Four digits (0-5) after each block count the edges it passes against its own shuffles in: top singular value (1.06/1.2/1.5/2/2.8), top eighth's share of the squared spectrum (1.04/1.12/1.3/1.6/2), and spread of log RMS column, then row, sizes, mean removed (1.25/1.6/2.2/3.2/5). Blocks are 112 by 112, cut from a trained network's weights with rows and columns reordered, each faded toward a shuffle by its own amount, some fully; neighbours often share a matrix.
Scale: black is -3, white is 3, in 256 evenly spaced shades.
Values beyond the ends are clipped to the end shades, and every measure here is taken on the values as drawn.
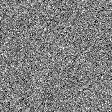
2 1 0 0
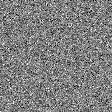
1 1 0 0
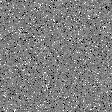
0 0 0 0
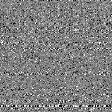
4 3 1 3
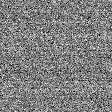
2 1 0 0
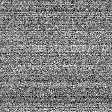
4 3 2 2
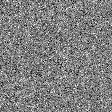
0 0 0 0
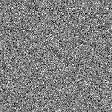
3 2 0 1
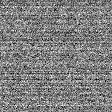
4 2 0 1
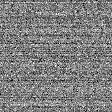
4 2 1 1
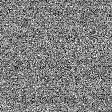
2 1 0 0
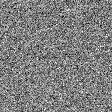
0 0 0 0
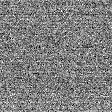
3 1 0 0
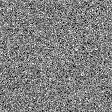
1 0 0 0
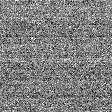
3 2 0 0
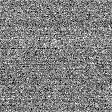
3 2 0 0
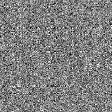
3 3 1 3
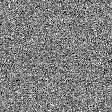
1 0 0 0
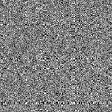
4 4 2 3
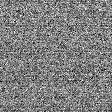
2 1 0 0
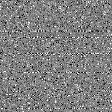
4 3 0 3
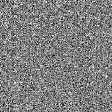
3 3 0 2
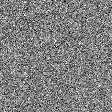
0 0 0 0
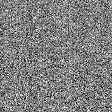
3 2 0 2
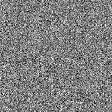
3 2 0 2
